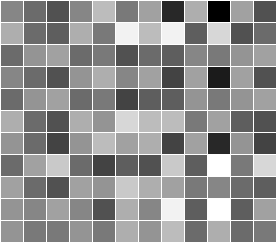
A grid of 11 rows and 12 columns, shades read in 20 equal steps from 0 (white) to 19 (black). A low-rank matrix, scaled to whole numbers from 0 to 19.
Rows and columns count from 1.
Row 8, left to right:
11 7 4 11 14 12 13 4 12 0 10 3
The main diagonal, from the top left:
9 11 7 8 10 3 6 4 10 0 11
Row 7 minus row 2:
2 0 2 2 -5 6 1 13 -5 13 -5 3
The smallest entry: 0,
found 2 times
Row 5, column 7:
12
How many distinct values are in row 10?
8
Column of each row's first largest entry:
10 11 6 10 6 3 10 5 3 5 9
